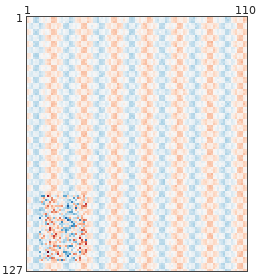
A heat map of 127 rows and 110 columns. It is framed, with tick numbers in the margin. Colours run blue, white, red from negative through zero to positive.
Stripes: upright, repeating 7 times. Roughest part: bottom left. Slope: none. Average level on the scale: 50%. Odd patch: rougher, in the bottom left.
